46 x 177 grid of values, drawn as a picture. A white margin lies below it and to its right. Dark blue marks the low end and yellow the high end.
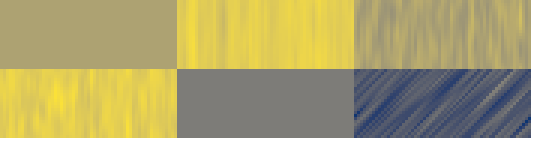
The table splits into 2 rows of 3 panels. Panel 1,1: high, flat. Panel 1,2: very high, streaked downward, faint in contrast. Panel 1,3: high, streaked downward, faint in contrast. Panel 2,1: very high, streaked downward, faint in contrast. Panel 2,2: middling, flat. Panel 2,3: low, slanting up to the right.
